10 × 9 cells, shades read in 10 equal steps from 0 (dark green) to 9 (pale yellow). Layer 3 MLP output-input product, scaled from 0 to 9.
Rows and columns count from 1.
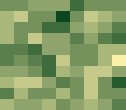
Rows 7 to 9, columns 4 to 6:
2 6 5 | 5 3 4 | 4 6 4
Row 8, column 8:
4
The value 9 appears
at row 6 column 9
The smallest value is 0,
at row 2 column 5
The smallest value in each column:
3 3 2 2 0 2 4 3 1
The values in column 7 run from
4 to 7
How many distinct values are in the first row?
3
